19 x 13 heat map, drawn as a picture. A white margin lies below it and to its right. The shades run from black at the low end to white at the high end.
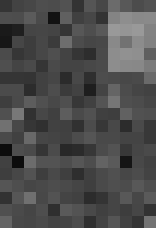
The top right is the ninth with the highest average. In the top right lies a patch that is higher than the rest. Overall the values sit about 30% of the way up the scale. There are no regular stripes.
